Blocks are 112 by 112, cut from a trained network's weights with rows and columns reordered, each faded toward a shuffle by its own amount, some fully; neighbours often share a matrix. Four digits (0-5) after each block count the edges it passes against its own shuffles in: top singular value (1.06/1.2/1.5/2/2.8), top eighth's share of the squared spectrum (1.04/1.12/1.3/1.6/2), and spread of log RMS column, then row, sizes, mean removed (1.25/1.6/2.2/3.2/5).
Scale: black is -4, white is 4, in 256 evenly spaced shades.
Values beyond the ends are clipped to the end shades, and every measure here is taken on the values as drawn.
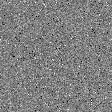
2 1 0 0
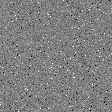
0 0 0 0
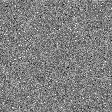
0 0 0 0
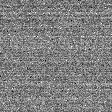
3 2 0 1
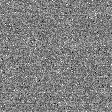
1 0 0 0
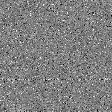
3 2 0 1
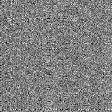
4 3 1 2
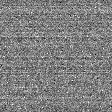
3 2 0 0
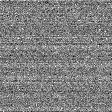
4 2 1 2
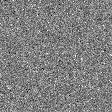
0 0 0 0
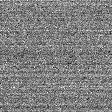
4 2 1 1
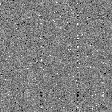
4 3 1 1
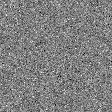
0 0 0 0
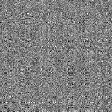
4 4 2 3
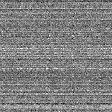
5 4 2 3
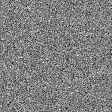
1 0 0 0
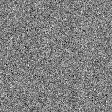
2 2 0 0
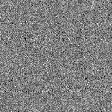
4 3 0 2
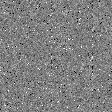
2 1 1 0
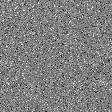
1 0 0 0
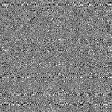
4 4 1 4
